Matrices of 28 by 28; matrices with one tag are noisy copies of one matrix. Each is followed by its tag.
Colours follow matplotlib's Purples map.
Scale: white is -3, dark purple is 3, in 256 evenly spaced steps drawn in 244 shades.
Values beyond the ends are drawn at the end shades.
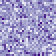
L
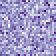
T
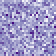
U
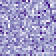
T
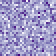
T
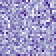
T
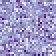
L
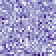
L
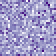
T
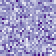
L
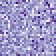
T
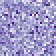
U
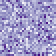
L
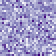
L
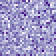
T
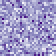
L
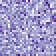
T
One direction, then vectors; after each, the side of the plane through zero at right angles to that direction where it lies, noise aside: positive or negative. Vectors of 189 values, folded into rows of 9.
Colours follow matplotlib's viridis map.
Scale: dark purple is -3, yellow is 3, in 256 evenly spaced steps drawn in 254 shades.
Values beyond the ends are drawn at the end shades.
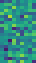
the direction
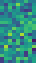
negative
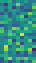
negative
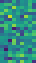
positive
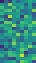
positive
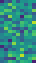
positive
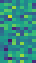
positive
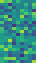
negative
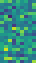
negative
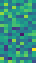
positive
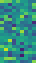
negative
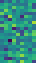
positive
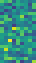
negative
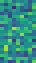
negative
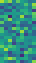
negative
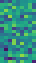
positive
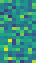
negative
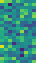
negative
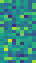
negative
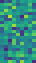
positive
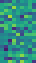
positive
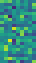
negative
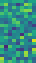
positive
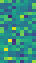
negative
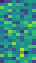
positive
